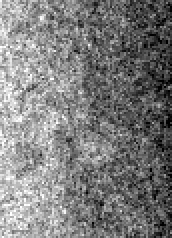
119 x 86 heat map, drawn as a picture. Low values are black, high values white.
Odd rows or columns: none. Slope: up to the left. Stripes: none.
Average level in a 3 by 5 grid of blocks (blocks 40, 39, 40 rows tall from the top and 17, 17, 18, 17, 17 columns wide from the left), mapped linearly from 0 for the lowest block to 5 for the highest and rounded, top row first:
5 3 2 1 0 / 5 4 2 1 0 / 5 4 2 2 1
